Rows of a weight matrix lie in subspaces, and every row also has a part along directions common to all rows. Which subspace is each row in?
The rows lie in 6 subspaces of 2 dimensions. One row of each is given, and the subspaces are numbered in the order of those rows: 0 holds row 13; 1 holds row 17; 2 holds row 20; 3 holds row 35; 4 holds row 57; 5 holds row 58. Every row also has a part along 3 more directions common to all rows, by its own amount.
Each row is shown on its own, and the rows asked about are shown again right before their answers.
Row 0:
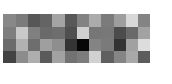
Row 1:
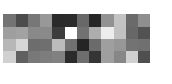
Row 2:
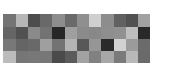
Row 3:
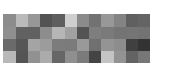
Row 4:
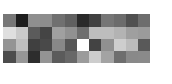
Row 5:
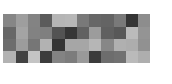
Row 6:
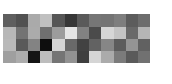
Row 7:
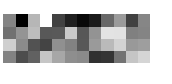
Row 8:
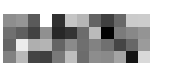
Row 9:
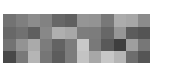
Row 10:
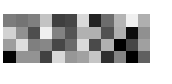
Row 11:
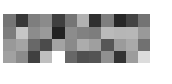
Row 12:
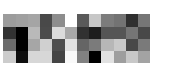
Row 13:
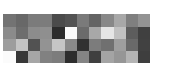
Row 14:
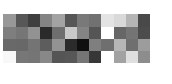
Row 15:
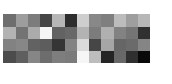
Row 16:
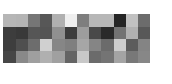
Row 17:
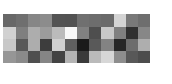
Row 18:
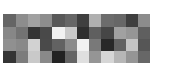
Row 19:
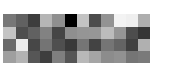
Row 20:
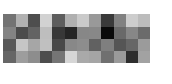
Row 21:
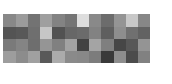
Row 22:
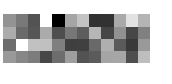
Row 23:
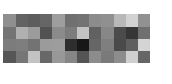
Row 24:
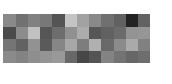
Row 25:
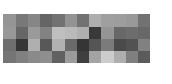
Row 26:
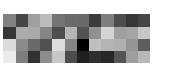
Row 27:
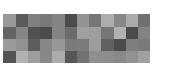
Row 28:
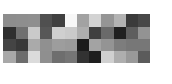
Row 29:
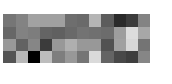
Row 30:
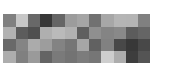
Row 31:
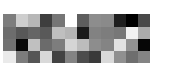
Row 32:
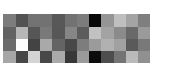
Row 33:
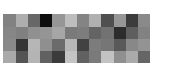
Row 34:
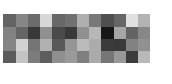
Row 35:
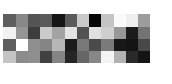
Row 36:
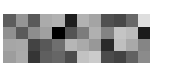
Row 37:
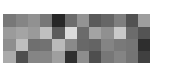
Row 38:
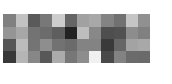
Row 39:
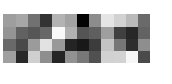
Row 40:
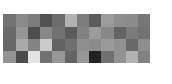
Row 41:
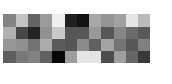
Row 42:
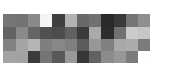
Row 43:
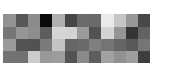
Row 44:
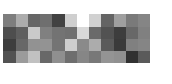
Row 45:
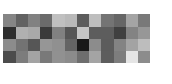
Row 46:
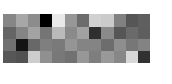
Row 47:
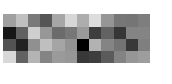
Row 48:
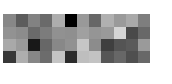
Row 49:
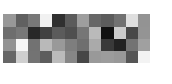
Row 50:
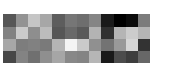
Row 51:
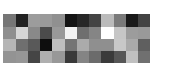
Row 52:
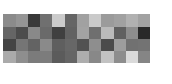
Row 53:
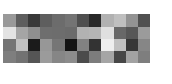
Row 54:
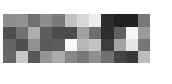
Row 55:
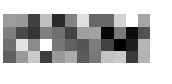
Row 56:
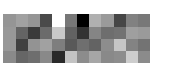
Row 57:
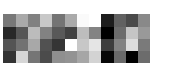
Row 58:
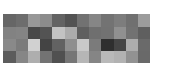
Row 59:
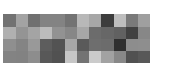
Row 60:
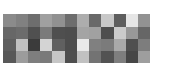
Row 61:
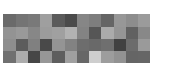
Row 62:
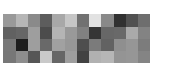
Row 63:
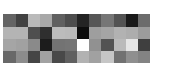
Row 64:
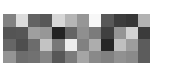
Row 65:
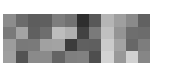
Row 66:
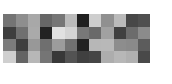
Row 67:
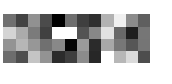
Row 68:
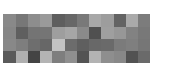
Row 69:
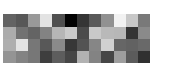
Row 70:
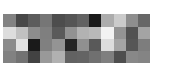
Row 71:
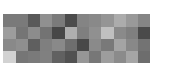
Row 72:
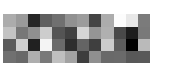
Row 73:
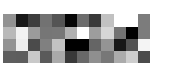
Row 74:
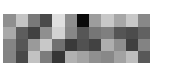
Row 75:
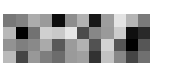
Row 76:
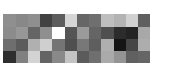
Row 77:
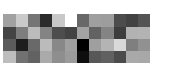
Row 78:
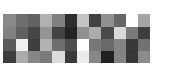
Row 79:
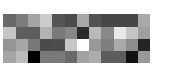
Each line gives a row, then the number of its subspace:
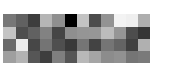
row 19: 0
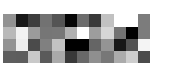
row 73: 3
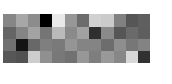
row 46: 2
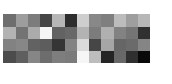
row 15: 2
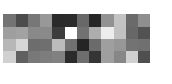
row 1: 0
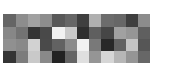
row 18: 5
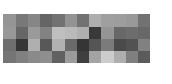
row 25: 1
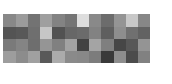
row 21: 5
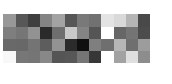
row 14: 0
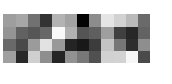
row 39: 4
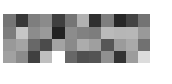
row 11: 4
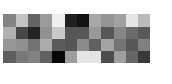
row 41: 4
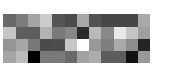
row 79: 3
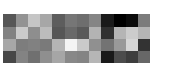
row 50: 0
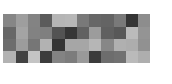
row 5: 1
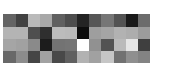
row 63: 5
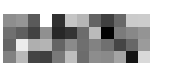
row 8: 2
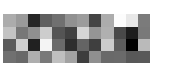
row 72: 5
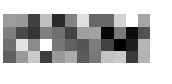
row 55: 2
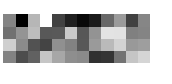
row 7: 3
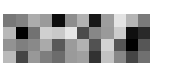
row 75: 3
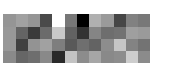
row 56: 4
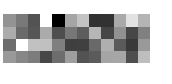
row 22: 2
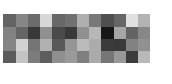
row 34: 2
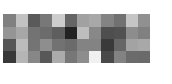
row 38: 3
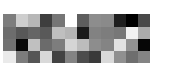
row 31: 3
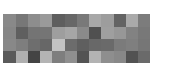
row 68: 1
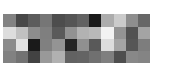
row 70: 5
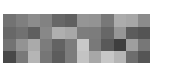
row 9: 5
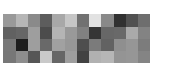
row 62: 1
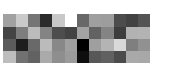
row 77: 5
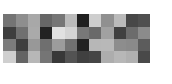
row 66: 4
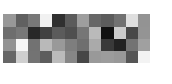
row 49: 2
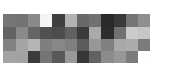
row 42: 2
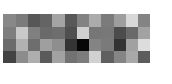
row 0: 3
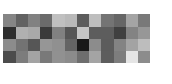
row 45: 3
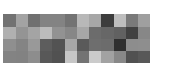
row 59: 1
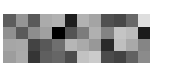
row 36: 0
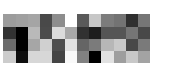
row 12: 3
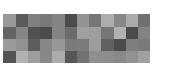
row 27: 2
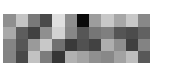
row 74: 4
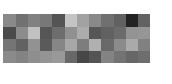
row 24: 4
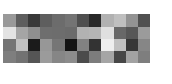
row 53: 5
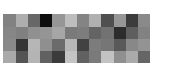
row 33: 1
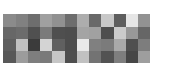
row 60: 1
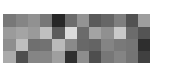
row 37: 0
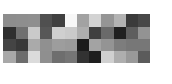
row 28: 4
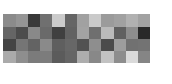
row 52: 0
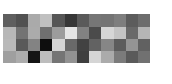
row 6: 1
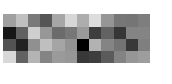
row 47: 5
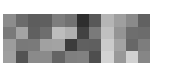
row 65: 4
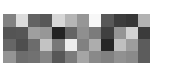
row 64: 0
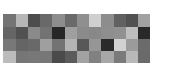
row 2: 0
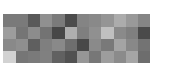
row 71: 0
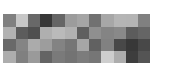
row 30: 3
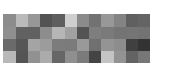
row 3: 3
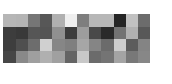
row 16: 1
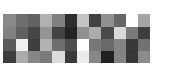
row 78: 1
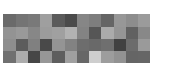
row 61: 1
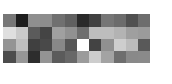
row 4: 5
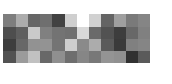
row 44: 4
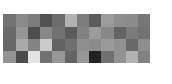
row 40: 1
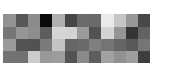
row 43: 2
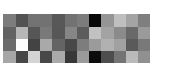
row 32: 1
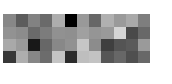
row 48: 2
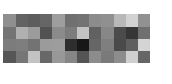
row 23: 3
